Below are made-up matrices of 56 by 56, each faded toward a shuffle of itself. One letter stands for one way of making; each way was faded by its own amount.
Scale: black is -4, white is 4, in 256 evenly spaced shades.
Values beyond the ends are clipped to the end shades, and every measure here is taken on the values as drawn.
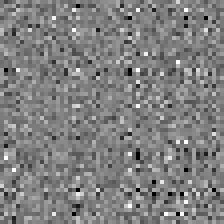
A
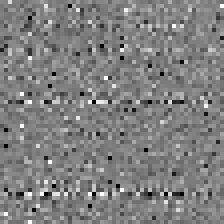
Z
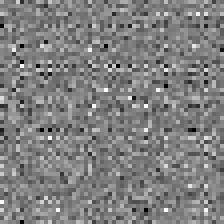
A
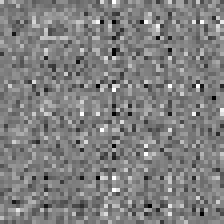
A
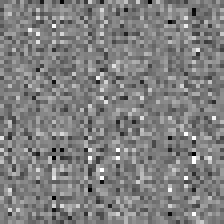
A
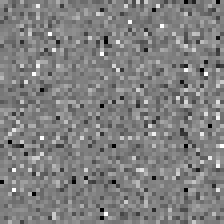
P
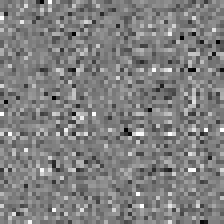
Z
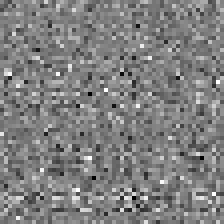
Z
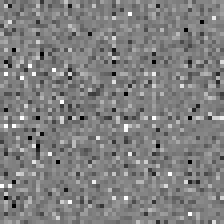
P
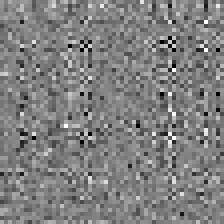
A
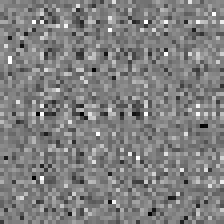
Z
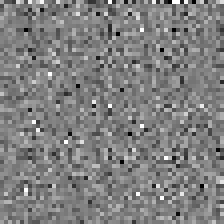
Z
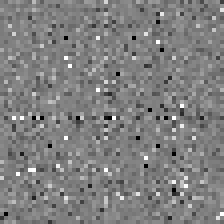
P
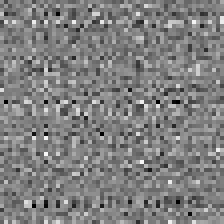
A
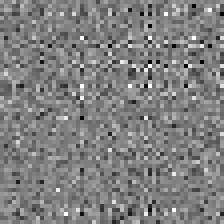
A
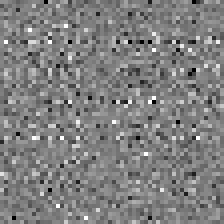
Z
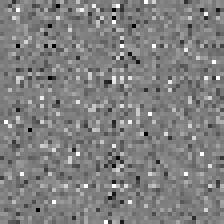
P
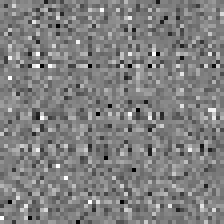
Z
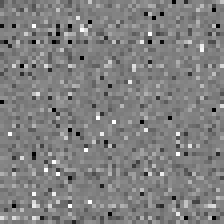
P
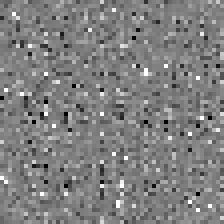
P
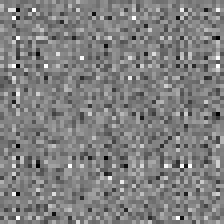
A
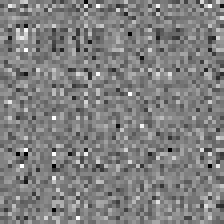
A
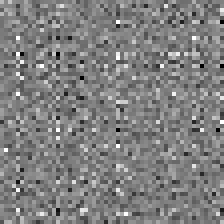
A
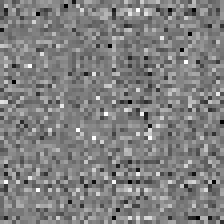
Z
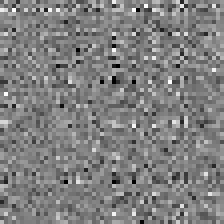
A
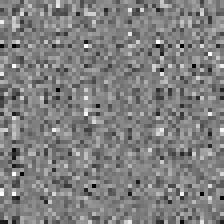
A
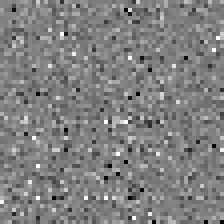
P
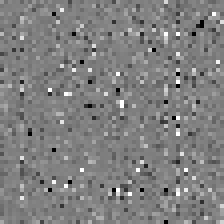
P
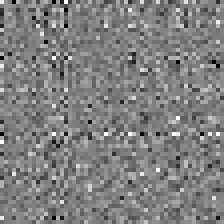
A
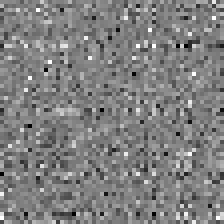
Z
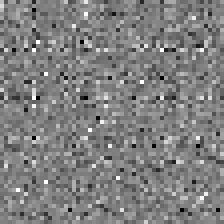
Z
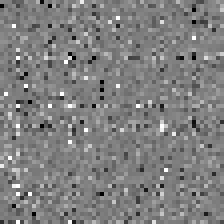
P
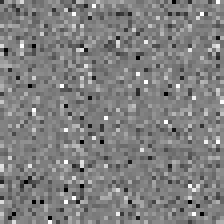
P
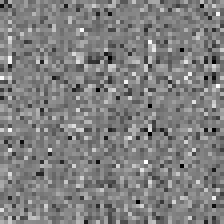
Z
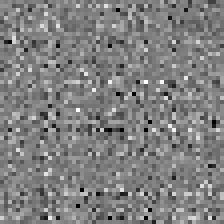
Z
